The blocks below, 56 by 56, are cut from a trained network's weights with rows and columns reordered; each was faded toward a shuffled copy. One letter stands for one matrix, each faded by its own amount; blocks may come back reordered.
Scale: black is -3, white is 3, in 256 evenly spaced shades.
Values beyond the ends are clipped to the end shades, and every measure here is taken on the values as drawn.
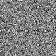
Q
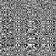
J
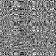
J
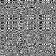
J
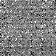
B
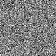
Q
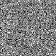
Q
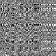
J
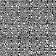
B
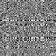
J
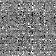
B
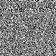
Q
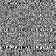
J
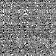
B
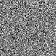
Q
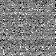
B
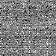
B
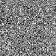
Q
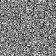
Q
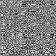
J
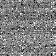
B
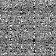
B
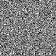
Q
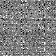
B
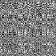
J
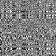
J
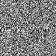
Q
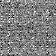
B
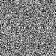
Q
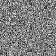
Q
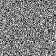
Q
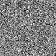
Q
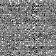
B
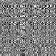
J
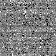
B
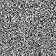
Q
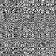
J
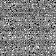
B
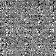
B
